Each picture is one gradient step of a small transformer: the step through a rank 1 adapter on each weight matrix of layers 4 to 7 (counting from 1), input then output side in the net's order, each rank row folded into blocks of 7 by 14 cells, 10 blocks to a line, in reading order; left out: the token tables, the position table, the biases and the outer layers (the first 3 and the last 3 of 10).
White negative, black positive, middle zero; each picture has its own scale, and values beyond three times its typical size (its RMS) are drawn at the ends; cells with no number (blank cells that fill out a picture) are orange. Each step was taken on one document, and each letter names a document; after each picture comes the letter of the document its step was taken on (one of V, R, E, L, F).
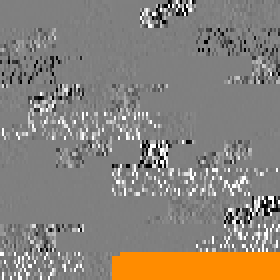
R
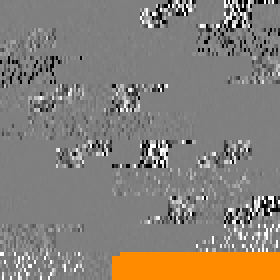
R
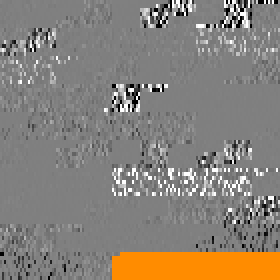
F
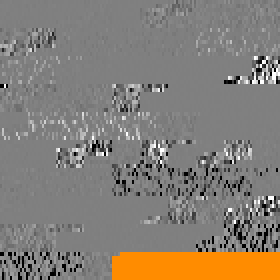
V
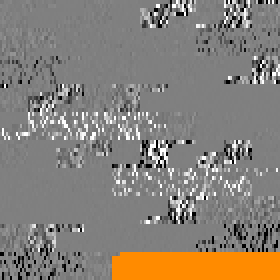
F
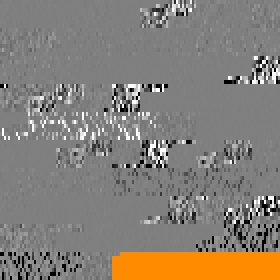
V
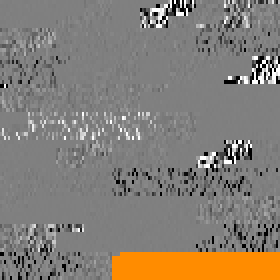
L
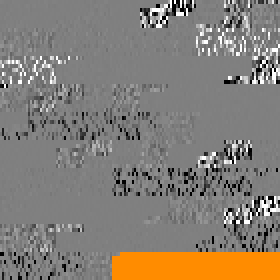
L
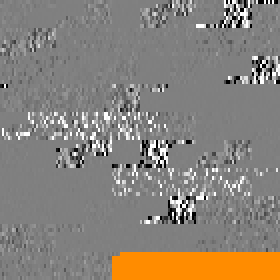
F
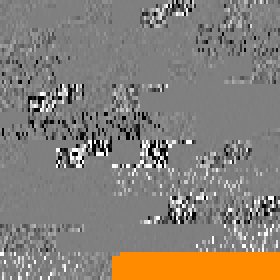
F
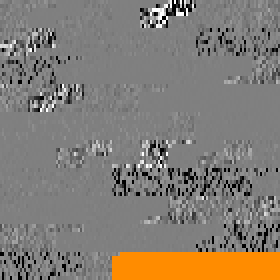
L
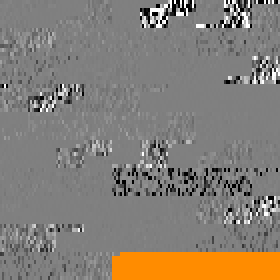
L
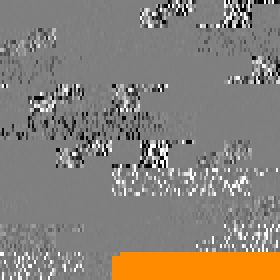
R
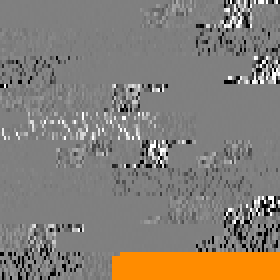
V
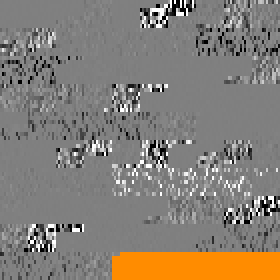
L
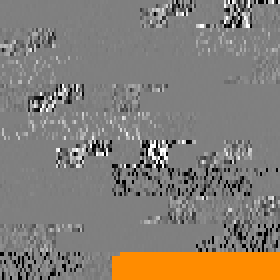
V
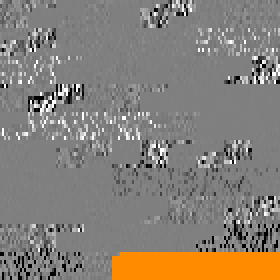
F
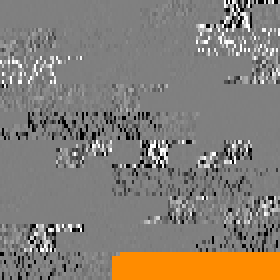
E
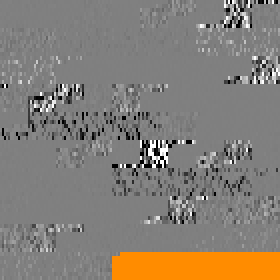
E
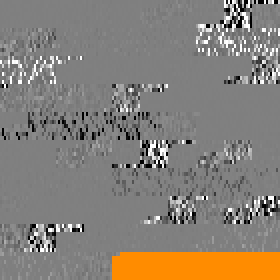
E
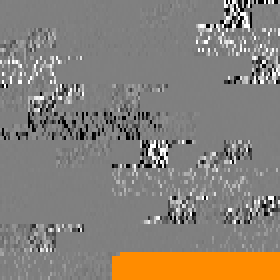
E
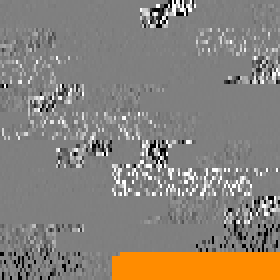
F
